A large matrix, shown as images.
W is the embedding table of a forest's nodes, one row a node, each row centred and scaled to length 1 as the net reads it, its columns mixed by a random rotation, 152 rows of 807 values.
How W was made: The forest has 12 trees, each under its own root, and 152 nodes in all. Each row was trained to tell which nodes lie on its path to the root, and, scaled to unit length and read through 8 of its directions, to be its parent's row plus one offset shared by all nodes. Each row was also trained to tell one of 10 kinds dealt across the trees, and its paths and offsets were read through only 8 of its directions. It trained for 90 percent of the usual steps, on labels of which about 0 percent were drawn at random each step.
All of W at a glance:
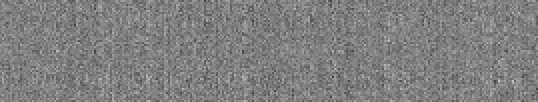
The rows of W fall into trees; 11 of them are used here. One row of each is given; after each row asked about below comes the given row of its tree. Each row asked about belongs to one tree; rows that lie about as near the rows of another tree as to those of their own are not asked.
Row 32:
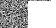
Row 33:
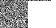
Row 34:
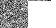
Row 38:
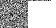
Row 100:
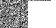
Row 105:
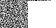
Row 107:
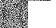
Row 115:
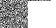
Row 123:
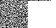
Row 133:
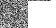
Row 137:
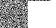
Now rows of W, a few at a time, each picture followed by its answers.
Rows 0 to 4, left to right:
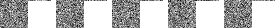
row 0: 32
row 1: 123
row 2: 123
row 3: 133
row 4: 34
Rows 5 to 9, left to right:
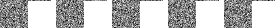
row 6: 34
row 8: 34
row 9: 137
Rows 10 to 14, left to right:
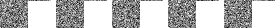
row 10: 137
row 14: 107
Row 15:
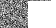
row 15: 105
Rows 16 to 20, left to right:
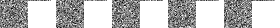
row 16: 38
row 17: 107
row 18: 100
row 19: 123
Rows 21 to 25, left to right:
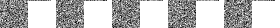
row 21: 123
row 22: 34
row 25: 100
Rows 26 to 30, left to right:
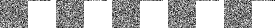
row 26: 137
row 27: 32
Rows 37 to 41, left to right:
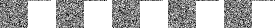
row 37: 34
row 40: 133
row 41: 34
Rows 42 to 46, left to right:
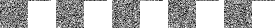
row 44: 107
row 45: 133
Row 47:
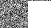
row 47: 38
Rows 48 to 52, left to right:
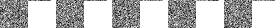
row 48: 123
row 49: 137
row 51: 107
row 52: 32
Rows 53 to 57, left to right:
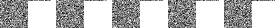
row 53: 100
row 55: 115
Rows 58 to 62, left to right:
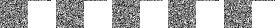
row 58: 34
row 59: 105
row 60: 100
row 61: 34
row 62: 33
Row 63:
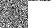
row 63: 137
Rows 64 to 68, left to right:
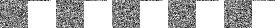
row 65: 123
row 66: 123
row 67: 100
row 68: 107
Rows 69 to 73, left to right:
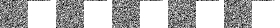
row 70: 100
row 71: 137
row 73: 100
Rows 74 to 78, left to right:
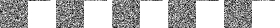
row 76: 107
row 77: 107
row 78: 32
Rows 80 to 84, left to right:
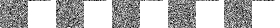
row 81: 137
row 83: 123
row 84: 137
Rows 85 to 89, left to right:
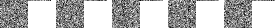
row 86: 100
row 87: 133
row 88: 107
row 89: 100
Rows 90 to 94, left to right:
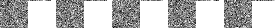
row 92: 107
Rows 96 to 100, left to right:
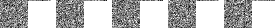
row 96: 100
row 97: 34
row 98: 33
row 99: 100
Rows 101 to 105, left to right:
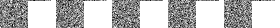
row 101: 38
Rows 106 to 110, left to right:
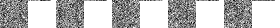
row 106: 107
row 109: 123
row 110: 133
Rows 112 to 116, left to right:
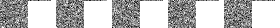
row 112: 115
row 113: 38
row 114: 105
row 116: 38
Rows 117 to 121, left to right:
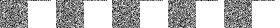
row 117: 38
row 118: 34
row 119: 123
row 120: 137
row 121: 137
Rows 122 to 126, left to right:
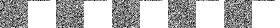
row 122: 137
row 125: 123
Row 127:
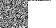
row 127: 107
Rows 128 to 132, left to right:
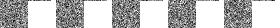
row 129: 123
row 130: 34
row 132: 34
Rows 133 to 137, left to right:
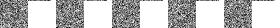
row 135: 100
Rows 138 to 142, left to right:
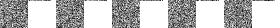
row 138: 107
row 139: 107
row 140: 33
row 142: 137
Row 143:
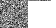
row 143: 123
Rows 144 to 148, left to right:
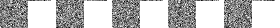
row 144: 38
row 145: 32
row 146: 137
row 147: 38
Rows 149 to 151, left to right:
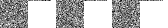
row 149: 100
